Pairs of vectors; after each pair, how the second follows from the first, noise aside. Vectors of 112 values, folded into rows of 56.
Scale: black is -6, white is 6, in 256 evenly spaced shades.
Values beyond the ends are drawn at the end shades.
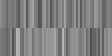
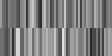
scaled up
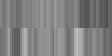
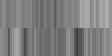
negated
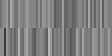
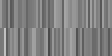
negated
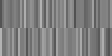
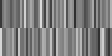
scaled up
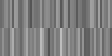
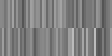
shuffled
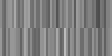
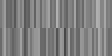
negated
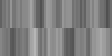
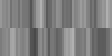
negated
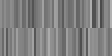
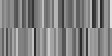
scaled up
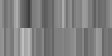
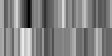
scaled up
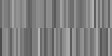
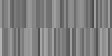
negated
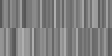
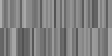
negated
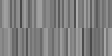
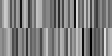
scaled up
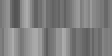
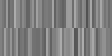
shuffled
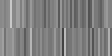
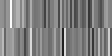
scaled up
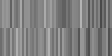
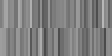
shuffled
